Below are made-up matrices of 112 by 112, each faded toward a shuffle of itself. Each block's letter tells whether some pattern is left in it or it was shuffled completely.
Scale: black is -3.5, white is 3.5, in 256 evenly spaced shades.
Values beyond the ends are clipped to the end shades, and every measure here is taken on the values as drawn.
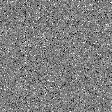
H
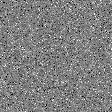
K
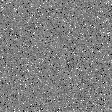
K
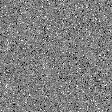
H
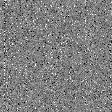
H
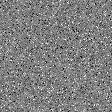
K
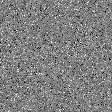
K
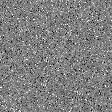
K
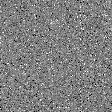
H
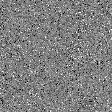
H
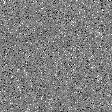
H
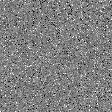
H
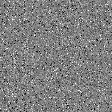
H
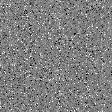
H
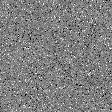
K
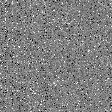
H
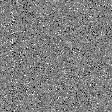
H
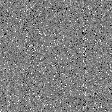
H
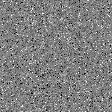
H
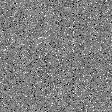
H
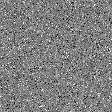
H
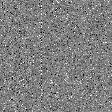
H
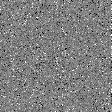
H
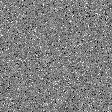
K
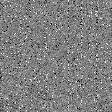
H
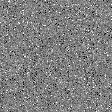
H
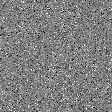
K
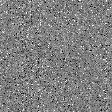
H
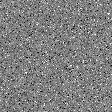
K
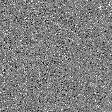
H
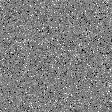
K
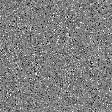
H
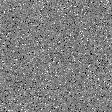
K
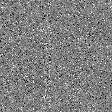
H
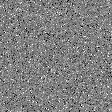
K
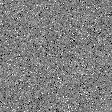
K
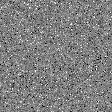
K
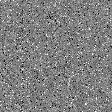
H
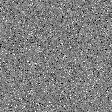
K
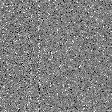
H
